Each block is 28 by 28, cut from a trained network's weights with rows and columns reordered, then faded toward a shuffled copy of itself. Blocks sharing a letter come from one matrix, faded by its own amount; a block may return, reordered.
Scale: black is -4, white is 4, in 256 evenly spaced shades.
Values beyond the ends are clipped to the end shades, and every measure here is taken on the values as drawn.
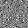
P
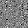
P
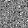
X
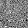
X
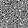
P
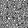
P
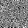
X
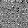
P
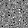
P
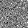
X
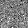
X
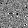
X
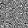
P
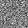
X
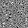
P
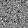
X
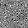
P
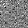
P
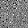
P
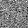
X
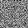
X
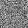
X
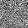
X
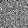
P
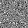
X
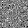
P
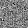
X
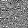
X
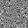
P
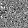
X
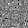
P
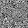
X
